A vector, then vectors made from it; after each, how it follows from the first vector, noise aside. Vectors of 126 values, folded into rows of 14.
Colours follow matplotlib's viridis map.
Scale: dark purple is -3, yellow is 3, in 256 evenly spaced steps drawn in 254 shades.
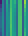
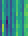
wrapped around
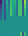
partly zeroed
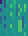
partly zeroed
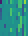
partly zeroed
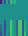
partly zeroed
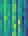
wrapped around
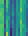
wrapped around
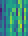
wrapped around
